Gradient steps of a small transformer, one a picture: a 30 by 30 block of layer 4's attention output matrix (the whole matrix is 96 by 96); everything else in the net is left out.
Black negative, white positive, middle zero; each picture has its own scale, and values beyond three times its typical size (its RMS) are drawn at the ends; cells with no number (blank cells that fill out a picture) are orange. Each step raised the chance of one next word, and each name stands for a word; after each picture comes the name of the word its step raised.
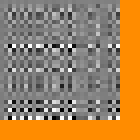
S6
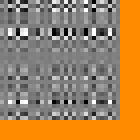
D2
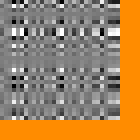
D2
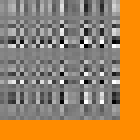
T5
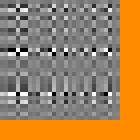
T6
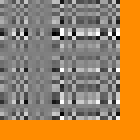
D2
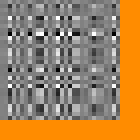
D2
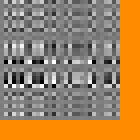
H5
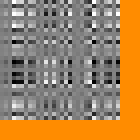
H5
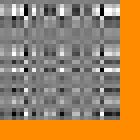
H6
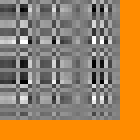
H5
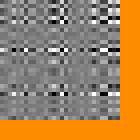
T6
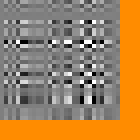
T5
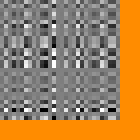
S6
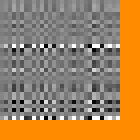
S6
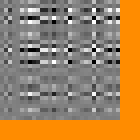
T6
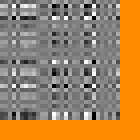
H6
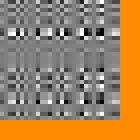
D2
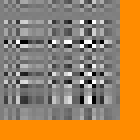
T5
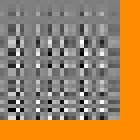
S6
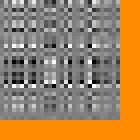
H5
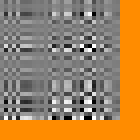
S6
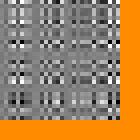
T5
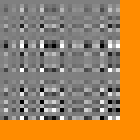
S6
